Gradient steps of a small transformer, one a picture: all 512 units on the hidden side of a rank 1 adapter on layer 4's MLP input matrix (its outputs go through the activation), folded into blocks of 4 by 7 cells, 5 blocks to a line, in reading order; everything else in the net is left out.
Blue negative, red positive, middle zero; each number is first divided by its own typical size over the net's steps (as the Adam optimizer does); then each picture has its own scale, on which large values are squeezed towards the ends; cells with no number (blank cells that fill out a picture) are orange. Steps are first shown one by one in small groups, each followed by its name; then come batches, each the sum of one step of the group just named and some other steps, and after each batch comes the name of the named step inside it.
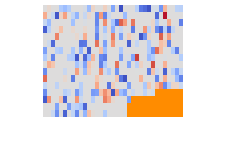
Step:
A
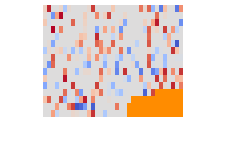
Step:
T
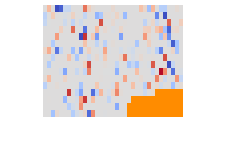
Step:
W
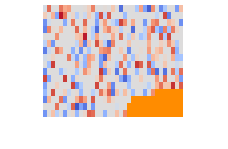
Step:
A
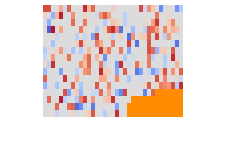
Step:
T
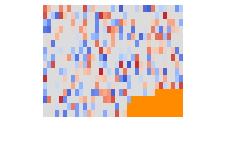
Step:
A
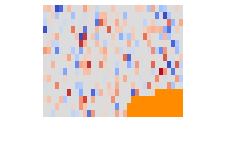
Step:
W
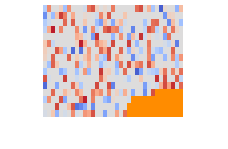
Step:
T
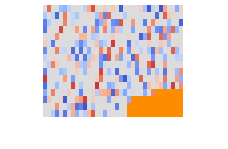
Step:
A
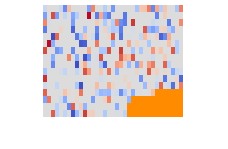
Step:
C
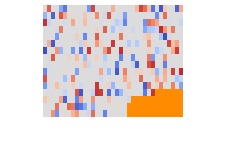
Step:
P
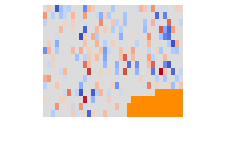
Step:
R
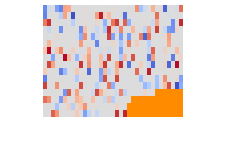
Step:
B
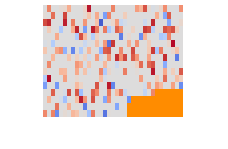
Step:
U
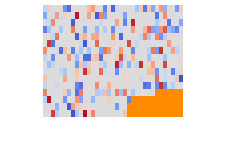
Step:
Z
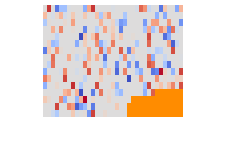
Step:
R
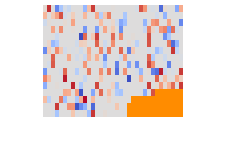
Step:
R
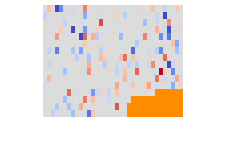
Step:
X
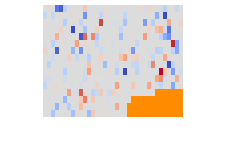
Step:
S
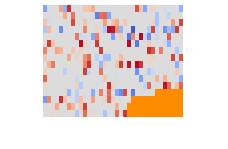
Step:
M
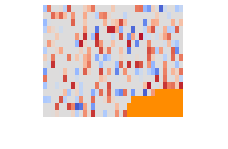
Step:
M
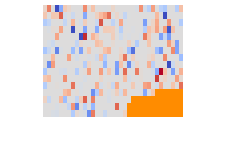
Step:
X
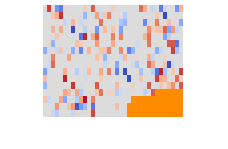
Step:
S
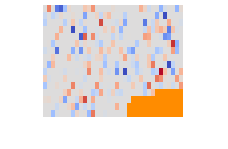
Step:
S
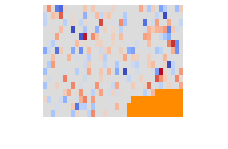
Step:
S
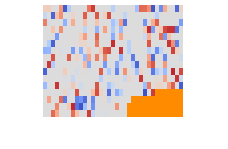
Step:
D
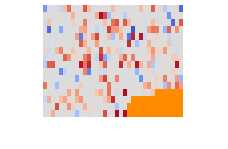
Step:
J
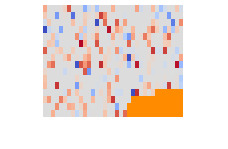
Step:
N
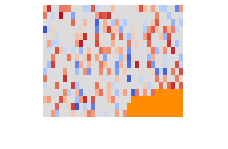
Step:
N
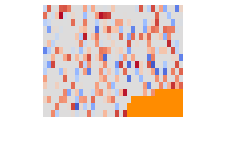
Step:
J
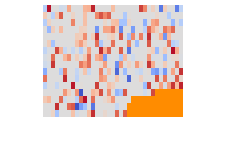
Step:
J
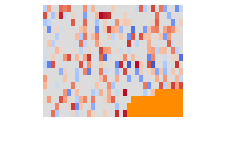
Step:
J
